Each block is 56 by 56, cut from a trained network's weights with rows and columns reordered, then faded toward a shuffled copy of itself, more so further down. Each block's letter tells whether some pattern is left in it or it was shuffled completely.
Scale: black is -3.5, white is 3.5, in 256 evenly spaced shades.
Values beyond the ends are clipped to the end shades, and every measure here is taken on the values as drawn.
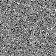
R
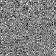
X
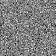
X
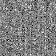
X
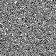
R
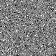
R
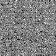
X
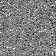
X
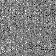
X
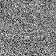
X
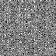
X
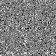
X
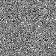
X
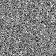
R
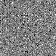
X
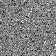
R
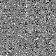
X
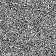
R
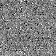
X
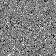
R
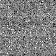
X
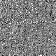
X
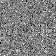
X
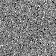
R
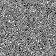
R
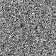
R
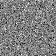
R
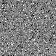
X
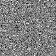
X
